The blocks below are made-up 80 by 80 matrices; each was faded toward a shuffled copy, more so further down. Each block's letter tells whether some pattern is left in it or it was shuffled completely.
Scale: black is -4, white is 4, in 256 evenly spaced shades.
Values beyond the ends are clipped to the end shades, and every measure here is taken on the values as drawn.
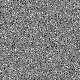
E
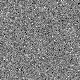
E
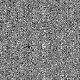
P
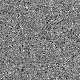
E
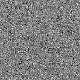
P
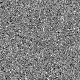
E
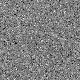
E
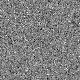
E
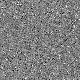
E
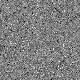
E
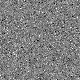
E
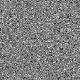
P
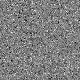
E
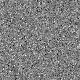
E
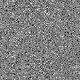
P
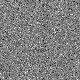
E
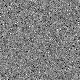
E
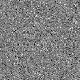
P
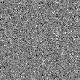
P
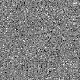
P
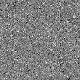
P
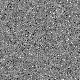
E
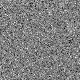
E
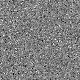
E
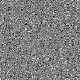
P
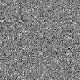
P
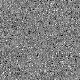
P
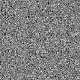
P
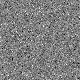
E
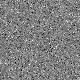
E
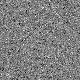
E
